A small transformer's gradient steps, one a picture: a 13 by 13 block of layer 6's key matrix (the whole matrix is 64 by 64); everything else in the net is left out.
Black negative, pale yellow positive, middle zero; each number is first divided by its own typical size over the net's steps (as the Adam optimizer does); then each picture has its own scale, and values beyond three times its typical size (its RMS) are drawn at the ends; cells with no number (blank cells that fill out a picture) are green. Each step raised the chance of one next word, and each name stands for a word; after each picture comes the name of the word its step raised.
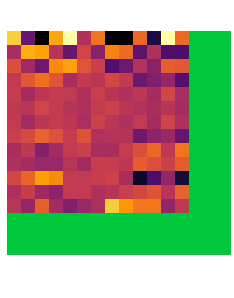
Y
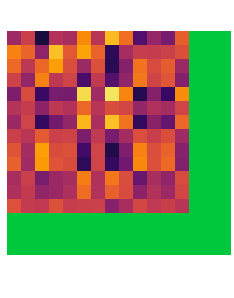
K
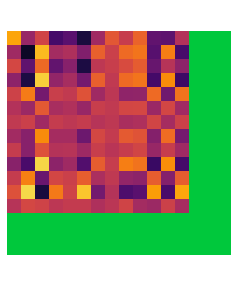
K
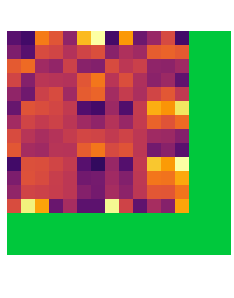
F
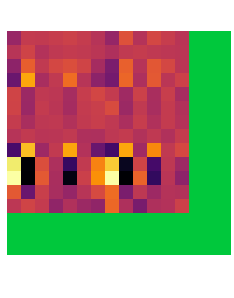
Y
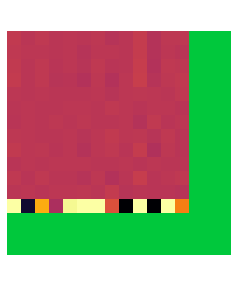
K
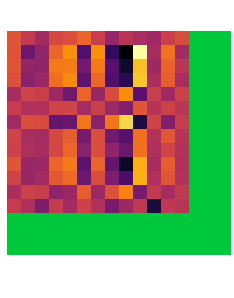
K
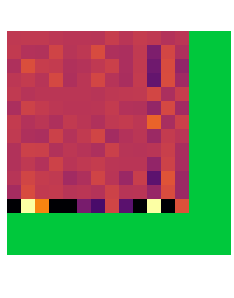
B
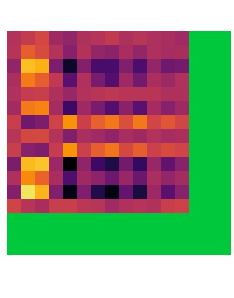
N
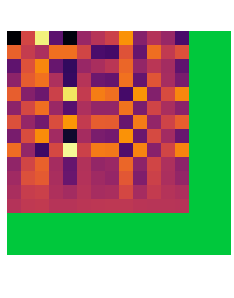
N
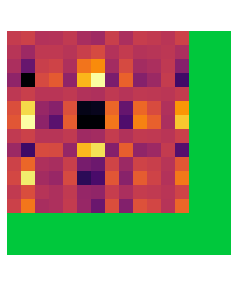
B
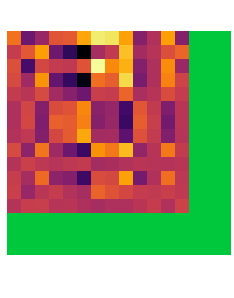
N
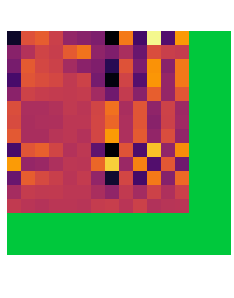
Y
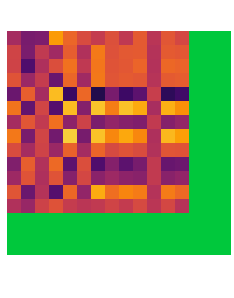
K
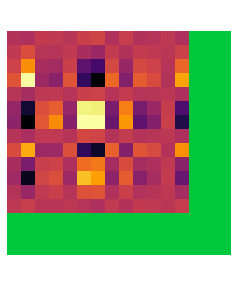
Y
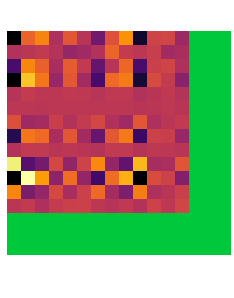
Y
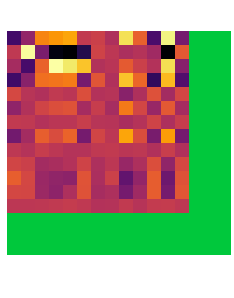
N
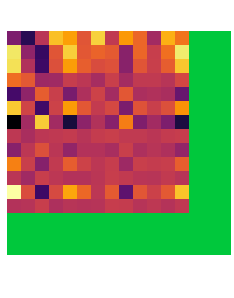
K
